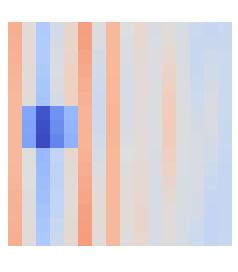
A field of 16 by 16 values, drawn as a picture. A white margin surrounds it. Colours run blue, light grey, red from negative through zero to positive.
Ninth with the lowest average: middle left. Slope: none. Average level on the scale: 50%. Odd patch: lower, in the middle left.
